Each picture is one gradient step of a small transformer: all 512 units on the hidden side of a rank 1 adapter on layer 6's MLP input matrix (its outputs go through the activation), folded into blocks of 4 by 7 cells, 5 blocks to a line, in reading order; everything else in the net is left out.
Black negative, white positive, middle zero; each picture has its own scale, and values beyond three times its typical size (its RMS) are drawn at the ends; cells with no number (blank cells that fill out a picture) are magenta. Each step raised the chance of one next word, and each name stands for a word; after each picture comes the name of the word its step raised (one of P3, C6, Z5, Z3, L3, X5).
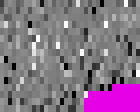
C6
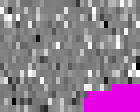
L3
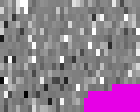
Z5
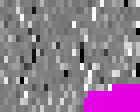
C6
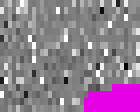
Z5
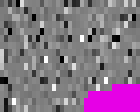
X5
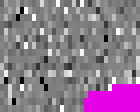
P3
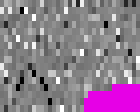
P3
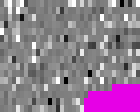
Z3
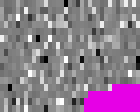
L3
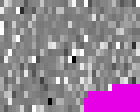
P3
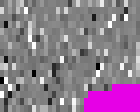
Z5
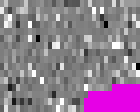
L3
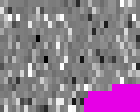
L3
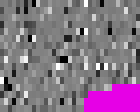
Z5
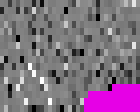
P3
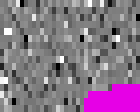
X5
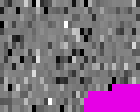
P3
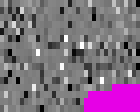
L3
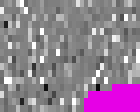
Z5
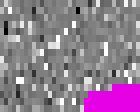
X5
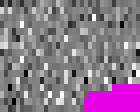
Z3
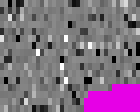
L3
